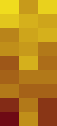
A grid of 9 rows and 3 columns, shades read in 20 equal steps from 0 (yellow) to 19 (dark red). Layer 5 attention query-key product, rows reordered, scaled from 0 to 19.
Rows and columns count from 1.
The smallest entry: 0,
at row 1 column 1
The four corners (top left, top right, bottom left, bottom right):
0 1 19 15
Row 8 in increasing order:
9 15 16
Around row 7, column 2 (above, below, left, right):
9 9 9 11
